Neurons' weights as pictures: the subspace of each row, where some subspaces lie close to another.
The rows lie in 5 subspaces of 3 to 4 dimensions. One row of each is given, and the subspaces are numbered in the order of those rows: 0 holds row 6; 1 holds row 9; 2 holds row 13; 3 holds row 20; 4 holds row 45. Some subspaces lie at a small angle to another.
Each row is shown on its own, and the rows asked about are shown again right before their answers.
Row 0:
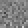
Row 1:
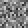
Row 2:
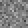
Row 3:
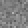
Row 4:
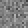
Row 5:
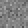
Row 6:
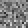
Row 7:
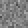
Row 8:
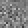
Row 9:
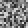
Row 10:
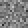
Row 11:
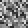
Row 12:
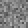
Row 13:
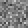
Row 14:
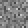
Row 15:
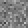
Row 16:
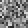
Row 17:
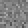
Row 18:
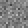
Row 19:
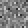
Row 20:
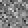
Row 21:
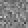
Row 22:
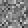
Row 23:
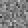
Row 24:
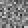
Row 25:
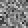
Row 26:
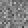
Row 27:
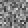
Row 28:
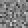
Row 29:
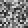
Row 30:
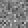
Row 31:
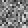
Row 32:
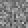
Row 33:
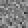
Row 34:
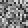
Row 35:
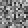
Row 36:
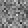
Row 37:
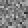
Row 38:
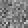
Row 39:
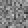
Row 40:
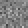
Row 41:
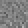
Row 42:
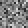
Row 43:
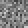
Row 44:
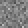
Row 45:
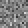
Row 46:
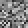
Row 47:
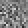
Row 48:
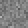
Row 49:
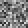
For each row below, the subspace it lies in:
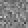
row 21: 3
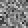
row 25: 2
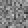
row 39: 4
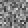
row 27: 1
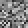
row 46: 4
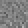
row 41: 0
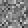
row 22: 0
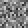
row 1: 2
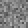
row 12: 1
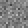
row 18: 2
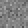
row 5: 2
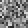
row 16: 3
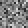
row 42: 1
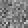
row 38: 0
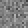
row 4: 4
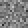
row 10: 3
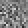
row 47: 2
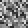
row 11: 3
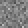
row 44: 0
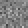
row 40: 2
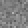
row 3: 1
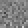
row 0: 0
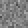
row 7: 3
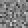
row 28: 3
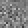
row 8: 2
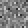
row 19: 0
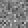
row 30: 4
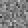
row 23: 3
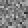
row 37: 4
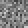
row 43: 1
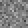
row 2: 3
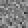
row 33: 4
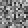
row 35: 4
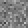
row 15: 2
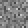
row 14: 0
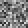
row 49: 0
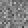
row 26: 4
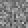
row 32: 0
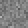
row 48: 3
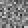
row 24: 1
